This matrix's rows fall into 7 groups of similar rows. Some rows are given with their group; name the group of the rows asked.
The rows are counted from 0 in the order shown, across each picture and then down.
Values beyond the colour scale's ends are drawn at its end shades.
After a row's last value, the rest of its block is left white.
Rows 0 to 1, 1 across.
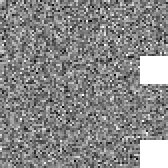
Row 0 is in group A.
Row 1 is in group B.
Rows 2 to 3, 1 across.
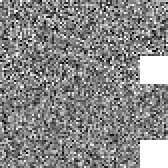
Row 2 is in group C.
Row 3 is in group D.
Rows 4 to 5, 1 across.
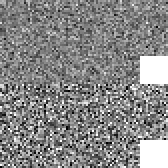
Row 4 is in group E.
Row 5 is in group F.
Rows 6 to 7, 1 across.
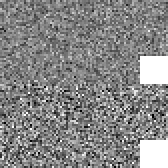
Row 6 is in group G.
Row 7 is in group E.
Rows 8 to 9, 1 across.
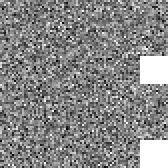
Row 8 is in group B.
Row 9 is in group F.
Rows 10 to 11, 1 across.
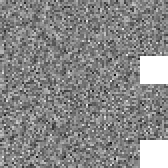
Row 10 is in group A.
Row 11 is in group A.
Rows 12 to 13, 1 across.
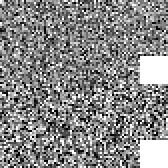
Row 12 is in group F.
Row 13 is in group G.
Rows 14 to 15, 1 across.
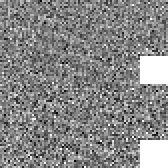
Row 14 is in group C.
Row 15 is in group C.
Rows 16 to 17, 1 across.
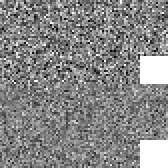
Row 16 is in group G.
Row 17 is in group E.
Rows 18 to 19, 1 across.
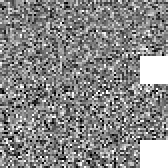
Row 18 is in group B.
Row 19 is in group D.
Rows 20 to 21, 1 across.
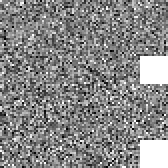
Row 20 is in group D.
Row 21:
F
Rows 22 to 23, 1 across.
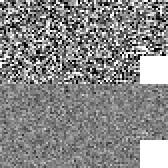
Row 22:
B
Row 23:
B
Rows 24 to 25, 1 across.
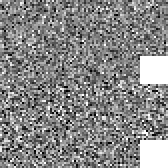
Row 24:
D
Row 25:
B
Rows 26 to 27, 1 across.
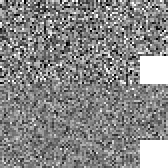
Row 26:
F
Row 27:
C
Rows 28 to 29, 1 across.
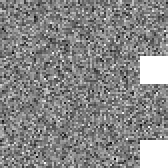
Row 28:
G
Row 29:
A
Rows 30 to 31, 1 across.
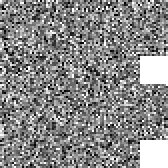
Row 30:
D
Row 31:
A
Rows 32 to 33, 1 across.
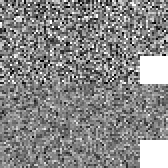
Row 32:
F
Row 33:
G
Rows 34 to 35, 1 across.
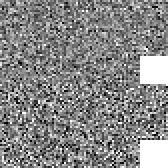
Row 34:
B
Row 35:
C
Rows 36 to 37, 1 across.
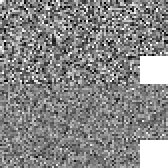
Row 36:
A
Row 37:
C
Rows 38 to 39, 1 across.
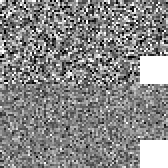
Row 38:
A
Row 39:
F
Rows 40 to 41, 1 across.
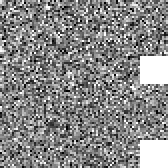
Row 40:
A
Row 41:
F
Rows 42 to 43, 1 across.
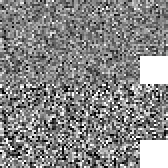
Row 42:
D
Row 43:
D
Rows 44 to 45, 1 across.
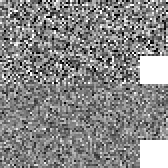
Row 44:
C
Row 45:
G
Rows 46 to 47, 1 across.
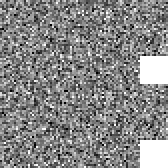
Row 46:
G
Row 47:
G
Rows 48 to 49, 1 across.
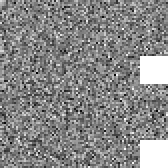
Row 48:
A
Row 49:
E
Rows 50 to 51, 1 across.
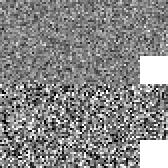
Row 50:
G
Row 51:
D
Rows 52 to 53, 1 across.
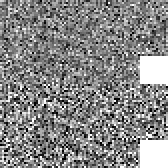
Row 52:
C
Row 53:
C
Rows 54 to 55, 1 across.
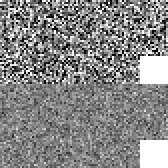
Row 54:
C
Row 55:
G
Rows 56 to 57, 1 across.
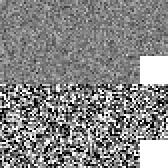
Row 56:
A
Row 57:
G
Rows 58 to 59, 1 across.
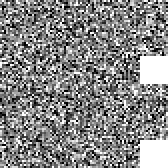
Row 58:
B
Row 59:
E
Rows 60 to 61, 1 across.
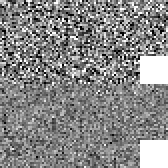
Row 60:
E
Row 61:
D
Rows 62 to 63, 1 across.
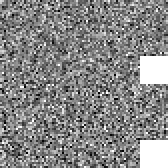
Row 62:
A
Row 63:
D
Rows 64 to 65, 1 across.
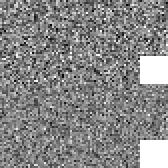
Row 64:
G
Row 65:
G
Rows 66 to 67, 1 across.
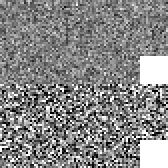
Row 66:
E
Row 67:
B
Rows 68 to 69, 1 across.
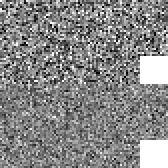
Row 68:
G
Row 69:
E
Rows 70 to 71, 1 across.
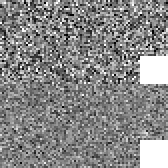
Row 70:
E
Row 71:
B
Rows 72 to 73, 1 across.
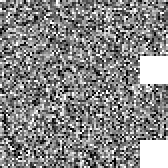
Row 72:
G
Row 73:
D
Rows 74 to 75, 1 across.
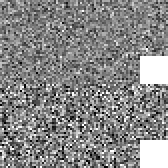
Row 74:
B
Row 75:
D
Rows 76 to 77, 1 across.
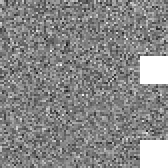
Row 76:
F
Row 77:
B
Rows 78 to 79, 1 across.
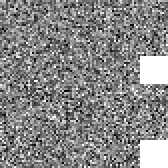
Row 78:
G
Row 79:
E
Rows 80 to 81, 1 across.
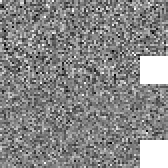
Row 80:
D
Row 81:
B
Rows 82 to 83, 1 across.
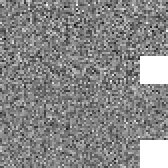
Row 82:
E
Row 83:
F
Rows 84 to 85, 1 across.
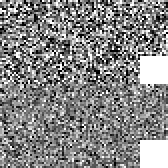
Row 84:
G
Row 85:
D
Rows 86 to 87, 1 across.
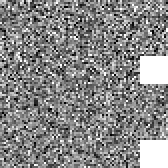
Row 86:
E
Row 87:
G
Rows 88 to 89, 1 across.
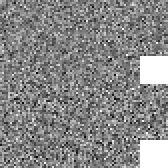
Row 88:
A
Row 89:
C
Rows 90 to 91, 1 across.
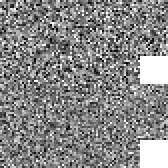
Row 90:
G
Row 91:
F
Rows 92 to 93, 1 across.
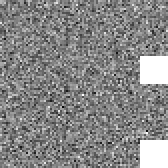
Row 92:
E
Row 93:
B
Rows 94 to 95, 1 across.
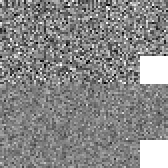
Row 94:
F
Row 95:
A
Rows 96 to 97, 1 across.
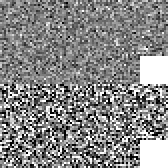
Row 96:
B
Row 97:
B
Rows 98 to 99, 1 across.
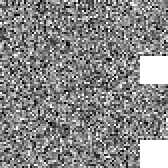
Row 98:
F
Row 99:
G
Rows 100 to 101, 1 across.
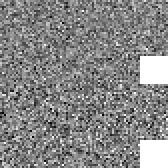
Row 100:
B
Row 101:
G
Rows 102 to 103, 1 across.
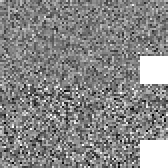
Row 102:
C
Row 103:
E
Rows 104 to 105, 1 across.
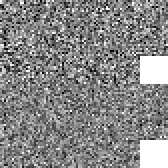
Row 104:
D
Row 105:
A
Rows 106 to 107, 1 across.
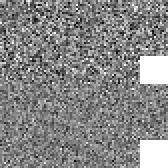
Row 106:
E
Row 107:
C
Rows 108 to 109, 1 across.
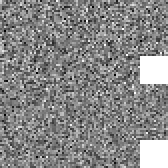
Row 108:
A
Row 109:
D
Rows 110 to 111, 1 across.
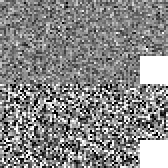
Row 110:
B
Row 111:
C
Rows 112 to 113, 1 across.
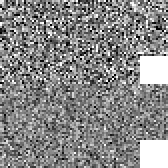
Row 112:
F
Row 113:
D
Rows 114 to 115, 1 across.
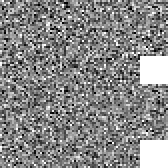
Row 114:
B
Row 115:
B
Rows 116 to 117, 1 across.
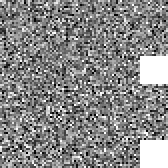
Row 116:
E
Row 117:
B
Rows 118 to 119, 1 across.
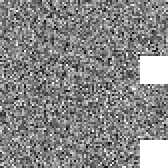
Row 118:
C
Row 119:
F
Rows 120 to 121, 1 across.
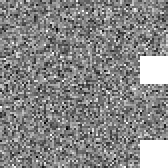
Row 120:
G
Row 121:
F
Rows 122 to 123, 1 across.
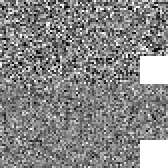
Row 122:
B
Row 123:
E
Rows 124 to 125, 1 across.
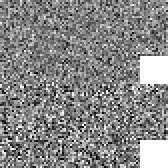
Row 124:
C
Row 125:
D
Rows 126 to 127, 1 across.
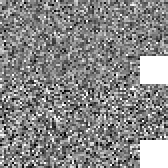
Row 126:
A
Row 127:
A
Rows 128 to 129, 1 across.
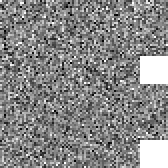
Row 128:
D
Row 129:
C
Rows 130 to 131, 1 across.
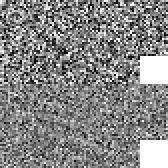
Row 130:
A
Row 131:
C
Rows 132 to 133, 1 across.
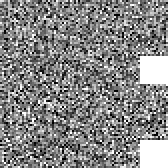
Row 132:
C
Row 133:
C
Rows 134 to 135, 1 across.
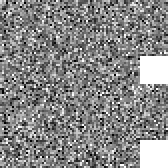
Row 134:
A
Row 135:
D
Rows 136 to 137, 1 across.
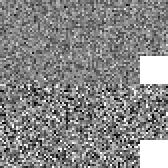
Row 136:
G
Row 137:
E
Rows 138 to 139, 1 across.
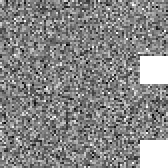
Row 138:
F
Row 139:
E
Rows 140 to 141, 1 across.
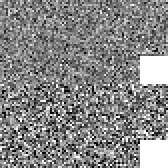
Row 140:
C
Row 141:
B
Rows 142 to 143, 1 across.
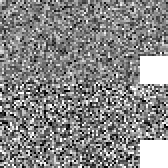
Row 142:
A
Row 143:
F
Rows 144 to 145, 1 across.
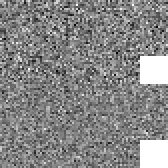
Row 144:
E
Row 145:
B
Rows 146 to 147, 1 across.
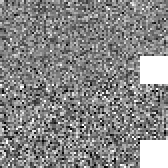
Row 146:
F
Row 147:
D
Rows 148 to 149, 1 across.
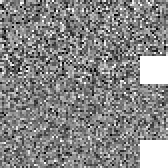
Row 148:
D
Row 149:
G
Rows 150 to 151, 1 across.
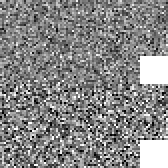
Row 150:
G
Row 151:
G
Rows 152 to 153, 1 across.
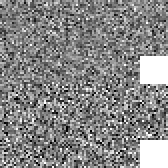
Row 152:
E
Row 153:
C
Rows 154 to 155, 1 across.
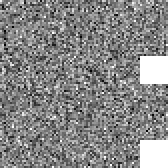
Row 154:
D
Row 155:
E
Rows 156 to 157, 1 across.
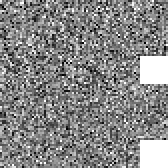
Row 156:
D
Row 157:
F
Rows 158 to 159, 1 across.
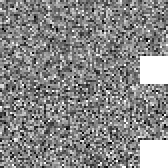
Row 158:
G
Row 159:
F
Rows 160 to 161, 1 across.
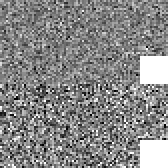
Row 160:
B
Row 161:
F
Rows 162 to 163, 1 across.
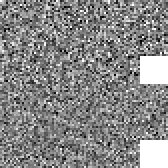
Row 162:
A
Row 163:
C
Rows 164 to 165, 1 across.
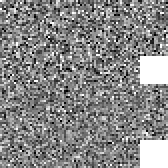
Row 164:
G
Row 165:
B
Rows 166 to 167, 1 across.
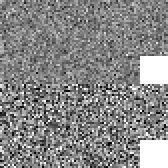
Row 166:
A
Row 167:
F
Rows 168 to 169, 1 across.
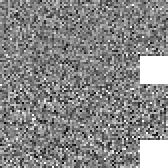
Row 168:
C
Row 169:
C
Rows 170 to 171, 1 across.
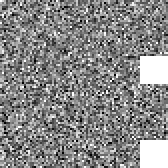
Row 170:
A
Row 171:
D
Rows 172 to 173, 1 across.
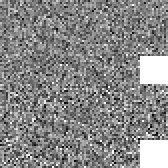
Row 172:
C
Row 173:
C
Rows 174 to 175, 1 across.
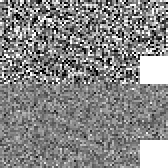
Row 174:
C
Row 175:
C
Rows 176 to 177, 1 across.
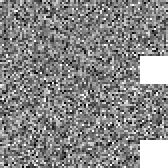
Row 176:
C
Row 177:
A
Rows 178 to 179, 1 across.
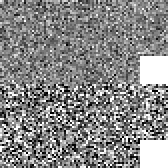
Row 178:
F
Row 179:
B
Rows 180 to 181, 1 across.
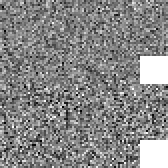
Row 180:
D
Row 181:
E
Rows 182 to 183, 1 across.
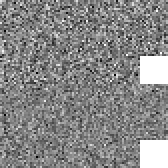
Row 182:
A
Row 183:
D
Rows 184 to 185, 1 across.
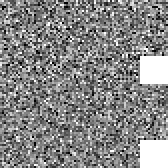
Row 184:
B
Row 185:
G
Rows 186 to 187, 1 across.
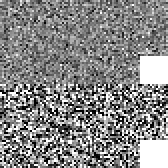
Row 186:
C
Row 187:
G
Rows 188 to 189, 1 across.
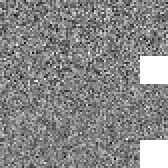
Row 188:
G
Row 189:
A
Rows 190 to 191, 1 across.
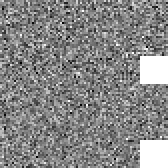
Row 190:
B
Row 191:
A
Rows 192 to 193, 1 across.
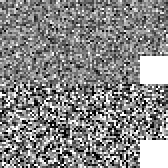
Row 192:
G
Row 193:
G
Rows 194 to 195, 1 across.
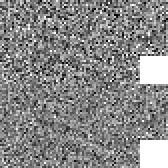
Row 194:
C
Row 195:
C
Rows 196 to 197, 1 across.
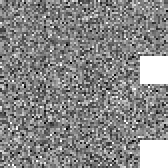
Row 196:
F
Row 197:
F
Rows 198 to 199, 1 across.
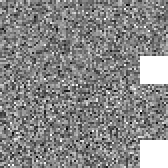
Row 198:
G
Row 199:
F
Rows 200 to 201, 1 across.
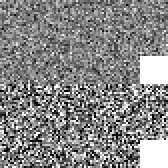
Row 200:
G
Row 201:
E
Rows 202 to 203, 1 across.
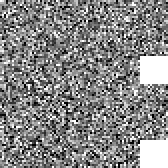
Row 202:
A
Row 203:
E
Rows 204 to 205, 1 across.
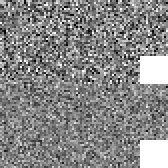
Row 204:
E
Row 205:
E
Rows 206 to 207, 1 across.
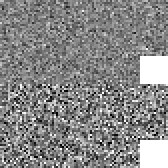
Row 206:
B
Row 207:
C
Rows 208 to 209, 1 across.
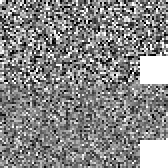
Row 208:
A
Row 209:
E
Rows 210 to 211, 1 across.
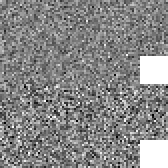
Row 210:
A
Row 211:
E
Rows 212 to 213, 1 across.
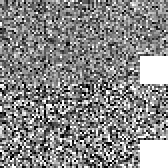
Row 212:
F
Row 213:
F
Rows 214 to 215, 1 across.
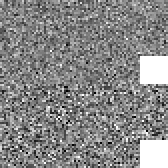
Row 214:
F
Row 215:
B
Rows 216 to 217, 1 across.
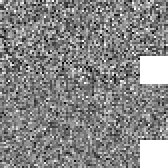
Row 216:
D
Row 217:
G
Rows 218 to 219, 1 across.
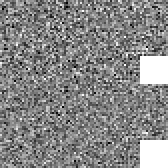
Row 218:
B
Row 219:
B
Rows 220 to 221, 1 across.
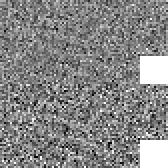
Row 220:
C
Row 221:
C
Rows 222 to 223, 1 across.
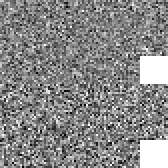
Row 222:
B
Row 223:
A
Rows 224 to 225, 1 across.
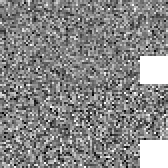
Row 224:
E
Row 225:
G
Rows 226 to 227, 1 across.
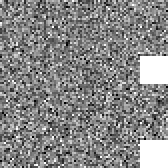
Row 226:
F
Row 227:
G
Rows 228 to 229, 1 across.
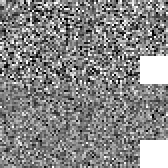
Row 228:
E
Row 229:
E
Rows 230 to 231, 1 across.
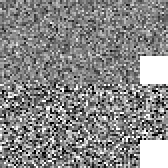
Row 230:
G
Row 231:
B
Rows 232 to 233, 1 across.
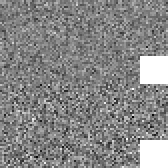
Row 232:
E
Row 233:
C
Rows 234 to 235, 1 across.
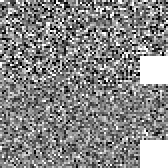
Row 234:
B
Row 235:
B
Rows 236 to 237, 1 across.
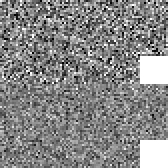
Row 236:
C
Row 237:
E
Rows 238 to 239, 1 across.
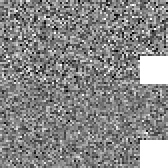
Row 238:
C
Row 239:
B
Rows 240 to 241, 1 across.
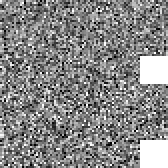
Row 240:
D
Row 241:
A
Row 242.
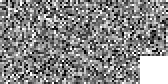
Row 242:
C
